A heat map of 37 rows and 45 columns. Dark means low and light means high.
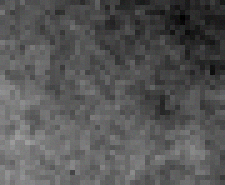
Neither half mirrors the other. The bottom left is the ninth with the highest average. The top right is the ninth with the lowest average. There is an overall slope up to the bottom left. No single row or column stands out from its neighbours.
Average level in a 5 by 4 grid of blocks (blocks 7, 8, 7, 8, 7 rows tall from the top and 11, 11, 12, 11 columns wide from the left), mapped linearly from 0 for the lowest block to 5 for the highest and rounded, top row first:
3 2 1 0 / 4 3 2 1 / 4 3 2 2 / 5 4 3 3 / 5 4 4 4
